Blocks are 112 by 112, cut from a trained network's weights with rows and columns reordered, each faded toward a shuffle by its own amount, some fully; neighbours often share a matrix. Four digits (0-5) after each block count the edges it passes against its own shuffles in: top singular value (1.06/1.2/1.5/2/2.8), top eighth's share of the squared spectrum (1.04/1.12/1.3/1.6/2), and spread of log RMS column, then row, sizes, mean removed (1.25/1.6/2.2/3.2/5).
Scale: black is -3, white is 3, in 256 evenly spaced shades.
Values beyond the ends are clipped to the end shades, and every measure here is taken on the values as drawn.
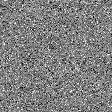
2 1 0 0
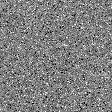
0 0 0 0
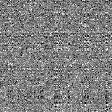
4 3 2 2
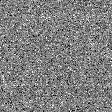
2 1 0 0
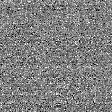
3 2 1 1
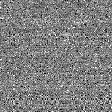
4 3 1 2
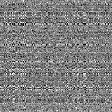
5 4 3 3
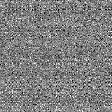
4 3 2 2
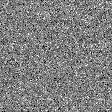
2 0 0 0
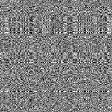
5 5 2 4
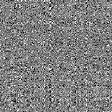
4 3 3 2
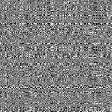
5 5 2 4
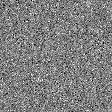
0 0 0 0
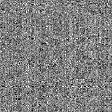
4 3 1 2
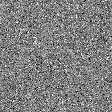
1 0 0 0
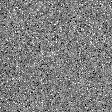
1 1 0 0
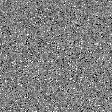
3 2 1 1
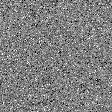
1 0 0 0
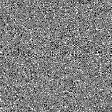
3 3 1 2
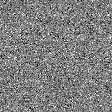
3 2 0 1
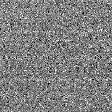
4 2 1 1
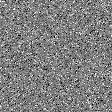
0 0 0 0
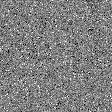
0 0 0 0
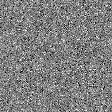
3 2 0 0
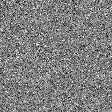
2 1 0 0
